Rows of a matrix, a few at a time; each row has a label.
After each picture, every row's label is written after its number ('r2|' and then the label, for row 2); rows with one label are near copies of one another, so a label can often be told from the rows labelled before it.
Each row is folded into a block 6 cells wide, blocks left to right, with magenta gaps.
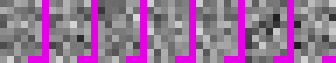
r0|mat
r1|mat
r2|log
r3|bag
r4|bag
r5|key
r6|mat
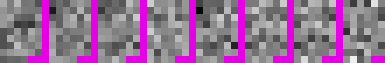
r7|key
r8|log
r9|log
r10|bag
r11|log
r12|mat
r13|mat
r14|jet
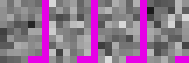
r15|key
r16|bag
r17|mat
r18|log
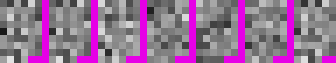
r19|jet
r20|jet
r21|bag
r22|log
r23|key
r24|mat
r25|jet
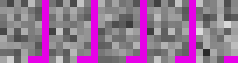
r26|jet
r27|jet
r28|key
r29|jet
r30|bag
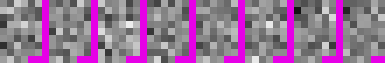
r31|mat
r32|jet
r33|bag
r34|jet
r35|mat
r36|mat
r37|log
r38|log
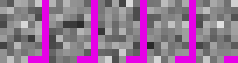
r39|mat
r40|key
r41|jet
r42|mat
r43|mat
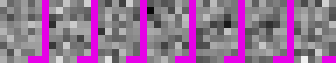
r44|bag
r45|mat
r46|jet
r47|log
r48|key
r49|key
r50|jet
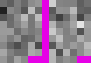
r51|log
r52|bag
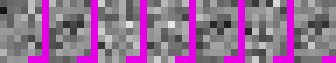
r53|log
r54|key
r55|bag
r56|mat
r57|key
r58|jet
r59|key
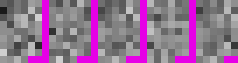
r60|log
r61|jet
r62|log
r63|bag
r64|log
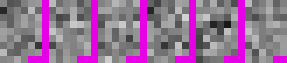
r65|log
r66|bag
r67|mat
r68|log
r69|key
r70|bag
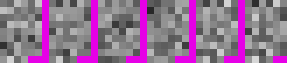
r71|mat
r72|jet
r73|key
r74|log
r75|jet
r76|jet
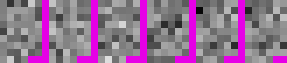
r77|jet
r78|bag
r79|mat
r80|key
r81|log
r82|log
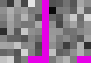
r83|jet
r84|log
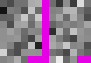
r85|log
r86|jet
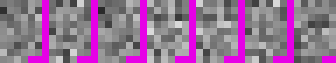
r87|log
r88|jet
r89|log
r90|bag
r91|bag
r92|jet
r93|key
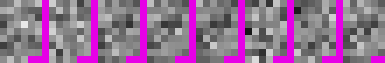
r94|mat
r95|bag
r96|key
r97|key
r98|key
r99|jet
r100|log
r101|key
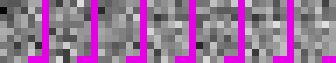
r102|log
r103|jet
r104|log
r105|bag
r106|mat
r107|bag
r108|bag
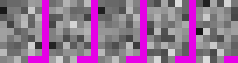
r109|log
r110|mat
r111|log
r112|jet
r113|jet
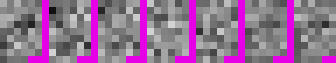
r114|key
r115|log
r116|log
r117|bag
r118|jet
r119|key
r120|key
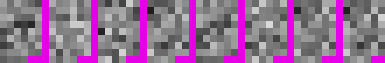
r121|key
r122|bag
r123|jet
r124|log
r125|key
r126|mat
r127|log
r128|log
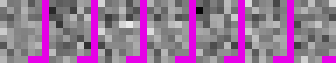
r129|bag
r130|log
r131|bag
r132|bag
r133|log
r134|bag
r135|mat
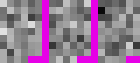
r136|bag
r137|mat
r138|log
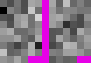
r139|log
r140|key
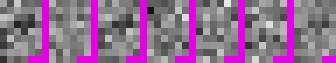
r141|key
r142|bag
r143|key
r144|log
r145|jet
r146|mat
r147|key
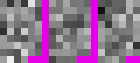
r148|jet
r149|key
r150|log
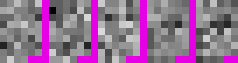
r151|mat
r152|log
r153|bag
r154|key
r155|key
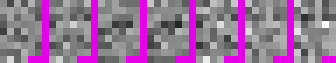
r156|jet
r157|mat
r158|key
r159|key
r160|mat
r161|bag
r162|bag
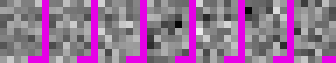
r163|mat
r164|mat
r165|bag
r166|key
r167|bag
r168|log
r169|jet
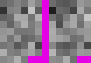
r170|log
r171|log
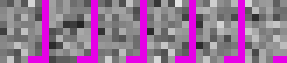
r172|jet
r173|key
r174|jet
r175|jet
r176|mat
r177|bag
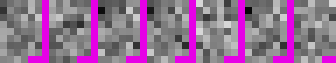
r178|log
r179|key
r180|log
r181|log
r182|bag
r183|log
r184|mat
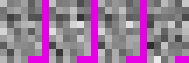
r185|bag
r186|bag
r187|bag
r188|mat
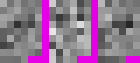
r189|key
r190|bag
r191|key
